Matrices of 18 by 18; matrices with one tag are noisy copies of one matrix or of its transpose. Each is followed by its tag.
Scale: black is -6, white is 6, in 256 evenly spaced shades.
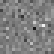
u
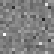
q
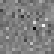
u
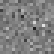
u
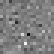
u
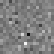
u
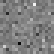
q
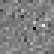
u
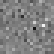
u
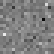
q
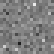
q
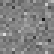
q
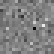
u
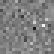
u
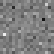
q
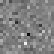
u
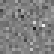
u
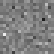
q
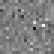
u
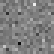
q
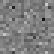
q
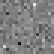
q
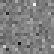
q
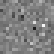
u
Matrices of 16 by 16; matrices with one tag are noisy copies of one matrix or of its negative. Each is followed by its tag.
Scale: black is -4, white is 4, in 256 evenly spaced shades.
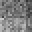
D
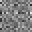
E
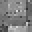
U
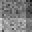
D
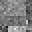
U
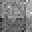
D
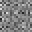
E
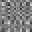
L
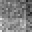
D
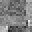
U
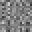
L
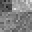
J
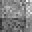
D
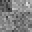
J
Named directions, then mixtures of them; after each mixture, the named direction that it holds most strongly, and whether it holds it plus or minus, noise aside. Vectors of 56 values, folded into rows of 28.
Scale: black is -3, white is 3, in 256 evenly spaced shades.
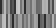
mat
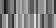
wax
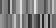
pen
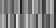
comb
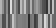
mat, minus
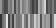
wax, plus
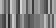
mat, minus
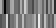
wax, plus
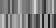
pen, plus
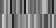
mat, plus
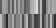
pen, plus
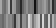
pen, minus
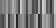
comb, minus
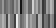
comb, plus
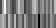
mat, plus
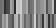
wax, plus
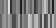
pen, minus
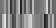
mat, plus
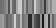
pen, plus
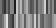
wax, plus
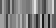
pen, plus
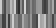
mat, minus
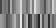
pen, plus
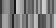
mat, plus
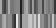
pen, minus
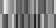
wax, minus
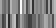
comb, minus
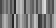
mat, plus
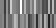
pen, plus
